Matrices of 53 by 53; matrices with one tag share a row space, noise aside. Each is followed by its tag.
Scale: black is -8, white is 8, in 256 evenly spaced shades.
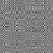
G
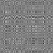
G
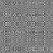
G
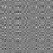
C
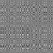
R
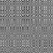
R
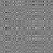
G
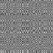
R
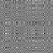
G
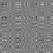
C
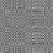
G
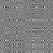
G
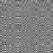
C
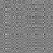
G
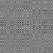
R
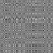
G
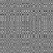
R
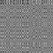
R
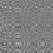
C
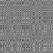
R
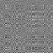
G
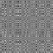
C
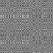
R
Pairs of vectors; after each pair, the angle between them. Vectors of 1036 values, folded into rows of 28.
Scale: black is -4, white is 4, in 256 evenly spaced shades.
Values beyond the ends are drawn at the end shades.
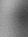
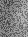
partly opposed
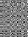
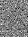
partly opposed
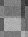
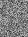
orthogonal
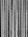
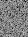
orthogonal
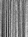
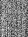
partly opposed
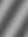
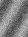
nearly opposite
